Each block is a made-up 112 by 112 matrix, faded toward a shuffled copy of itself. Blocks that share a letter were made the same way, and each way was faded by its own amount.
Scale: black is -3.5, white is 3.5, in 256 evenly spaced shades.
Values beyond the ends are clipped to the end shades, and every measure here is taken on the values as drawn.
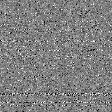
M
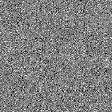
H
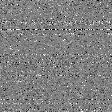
M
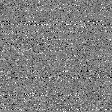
M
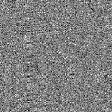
H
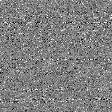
M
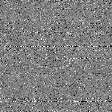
M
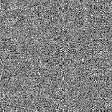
H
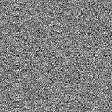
H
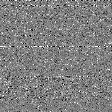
M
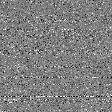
M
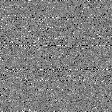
M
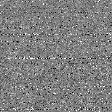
M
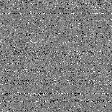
M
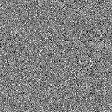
H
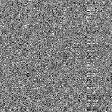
H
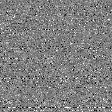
M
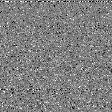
M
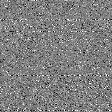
M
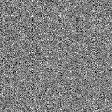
H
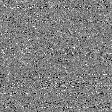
M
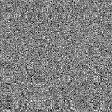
H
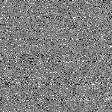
M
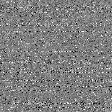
M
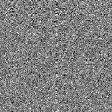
H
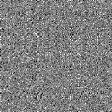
H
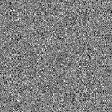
H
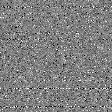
M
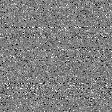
M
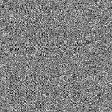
H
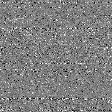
M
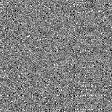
H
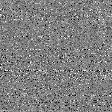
M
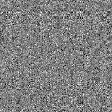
H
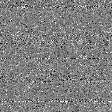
M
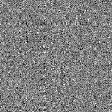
H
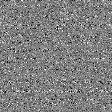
M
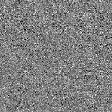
H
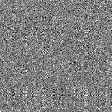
H
